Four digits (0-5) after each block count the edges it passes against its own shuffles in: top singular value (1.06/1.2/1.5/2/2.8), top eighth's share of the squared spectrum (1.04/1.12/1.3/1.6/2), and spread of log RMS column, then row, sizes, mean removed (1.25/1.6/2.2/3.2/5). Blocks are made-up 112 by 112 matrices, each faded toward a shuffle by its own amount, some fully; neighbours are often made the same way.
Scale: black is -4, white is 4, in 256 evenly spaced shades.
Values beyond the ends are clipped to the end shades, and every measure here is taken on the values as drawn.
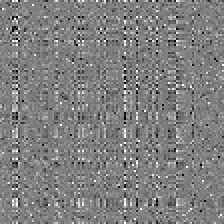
5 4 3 3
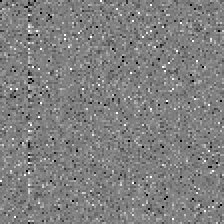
3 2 1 0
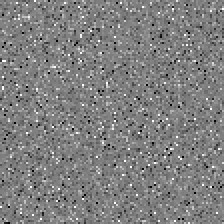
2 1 0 0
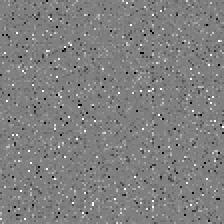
2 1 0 0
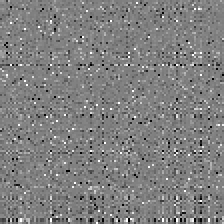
5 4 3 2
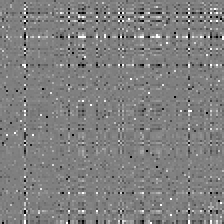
5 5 3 3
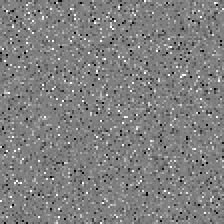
0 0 0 0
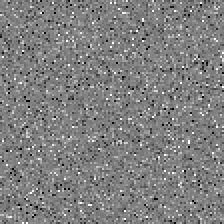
0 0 0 0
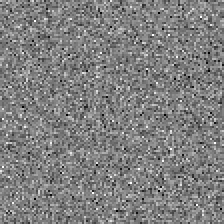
0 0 0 0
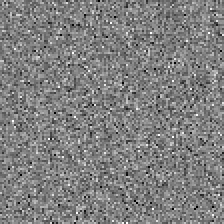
0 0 1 0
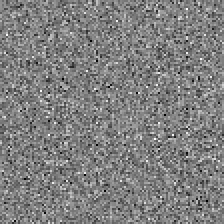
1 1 2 0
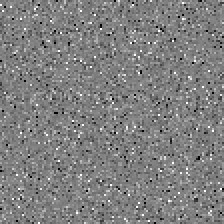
2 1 0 0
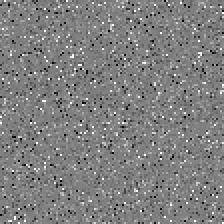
0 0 0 0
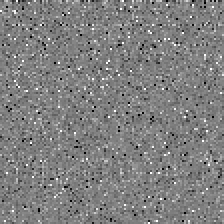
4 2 0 1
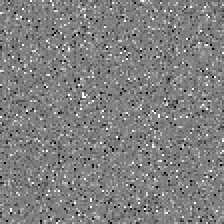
2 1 0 0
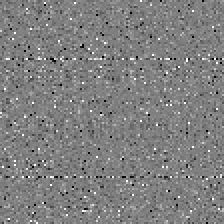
4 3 1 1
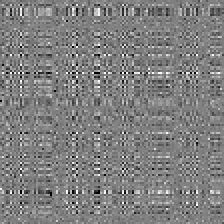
5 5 4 4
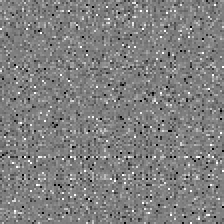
4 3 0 2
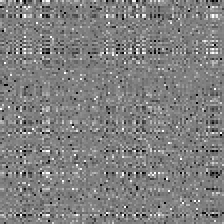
5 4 3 3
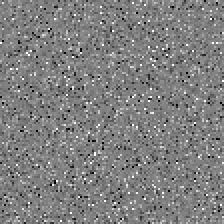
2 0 0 0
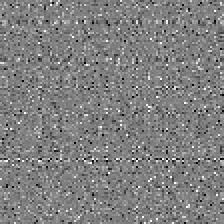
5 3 2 2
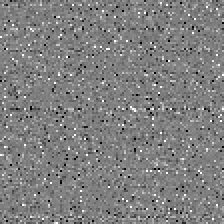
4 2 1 1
